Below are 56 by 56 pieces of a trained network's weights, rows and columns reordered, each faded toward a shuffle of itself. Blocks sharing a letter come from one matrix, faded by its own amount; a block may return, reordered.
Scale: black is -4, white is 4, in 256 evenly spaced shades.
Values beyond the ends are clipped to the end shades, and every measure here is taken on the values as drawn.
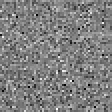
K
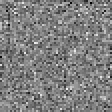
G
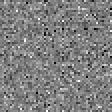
K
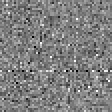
G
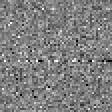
G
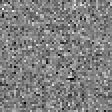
K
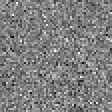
G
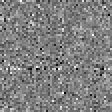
G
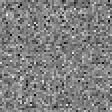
K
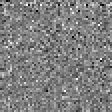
G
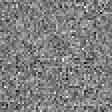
G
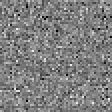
K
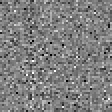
K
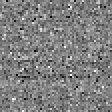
K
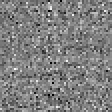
K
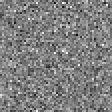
G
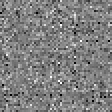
K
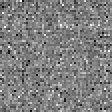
K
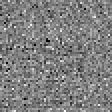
K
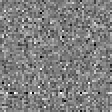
G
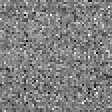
K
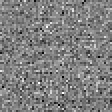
K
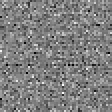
K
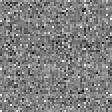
K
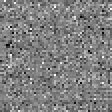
K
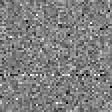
G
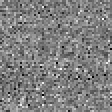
K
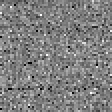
K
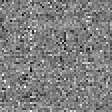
K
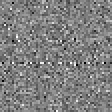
G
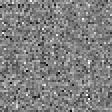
K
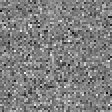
K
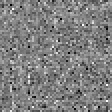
K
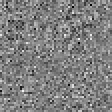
G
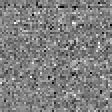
K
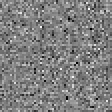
K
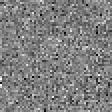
K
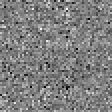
K
